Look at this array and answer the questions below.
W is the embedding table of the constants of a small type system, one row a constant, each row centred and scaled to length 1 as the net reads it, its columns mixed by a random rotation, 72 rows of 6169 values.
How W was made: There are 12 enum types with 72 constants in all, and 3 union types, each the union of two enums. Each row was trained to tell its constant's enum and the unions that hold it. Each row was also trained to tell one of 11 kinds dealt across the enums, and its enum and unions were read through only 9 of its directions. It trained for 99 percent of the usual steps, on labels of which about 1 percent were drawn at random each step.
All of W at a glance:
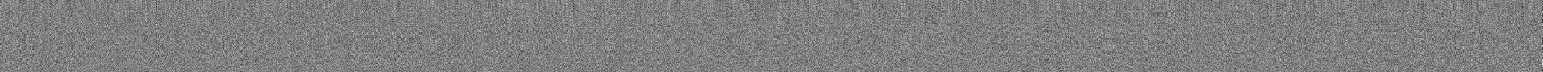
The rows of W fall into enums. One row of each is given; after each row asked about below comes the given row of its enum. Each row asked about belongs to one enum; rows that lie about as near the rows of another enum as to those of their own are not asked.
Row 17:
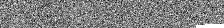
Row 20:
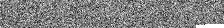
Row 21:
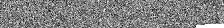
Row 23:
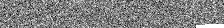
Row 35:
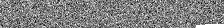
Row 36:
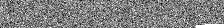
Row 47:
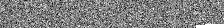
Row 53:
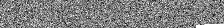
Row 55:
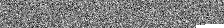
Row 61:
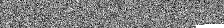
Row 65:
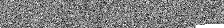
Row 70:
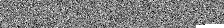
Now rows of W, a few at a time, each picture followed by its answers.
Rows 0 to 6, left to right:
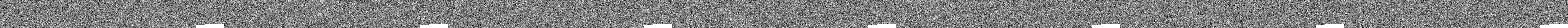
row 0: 61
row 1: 70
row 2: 61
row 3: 70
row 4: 70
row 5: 17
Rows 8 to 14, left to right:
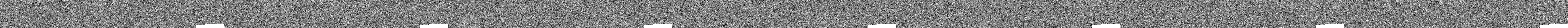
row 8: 70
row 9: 20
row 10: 17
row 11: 36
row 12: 47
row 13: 20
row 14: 47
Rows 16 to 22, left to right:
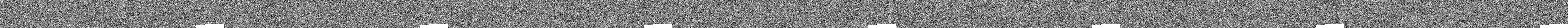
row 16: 20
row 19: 70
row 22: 70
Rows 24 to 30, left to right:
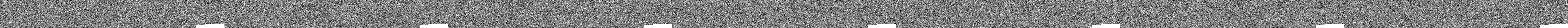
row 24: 21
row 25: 20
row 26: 65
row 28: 55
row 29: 61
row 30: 21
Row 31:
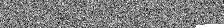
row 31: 21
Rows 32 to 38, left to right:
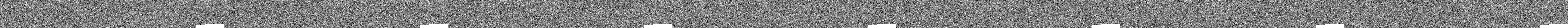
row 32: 53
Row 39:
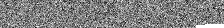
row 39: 65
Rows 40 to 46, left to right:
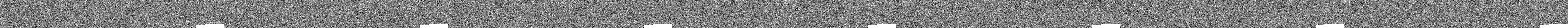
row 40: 55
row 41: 20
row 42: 55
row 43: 47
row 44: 61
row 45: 36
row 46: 20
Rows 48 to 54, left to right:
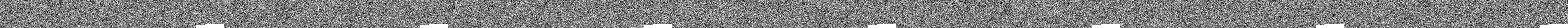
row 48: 47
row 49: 55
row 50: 61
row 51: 35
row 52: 65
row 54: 21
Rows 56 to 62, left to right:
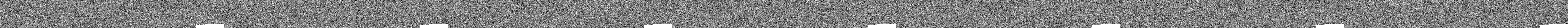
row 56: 36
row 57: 23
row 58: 65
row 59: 21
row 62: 61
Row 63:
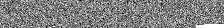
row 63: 36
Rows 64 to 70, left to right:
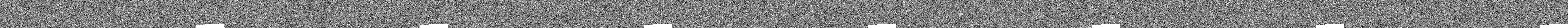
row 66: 36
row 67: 47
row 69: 65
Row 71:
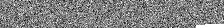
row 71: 65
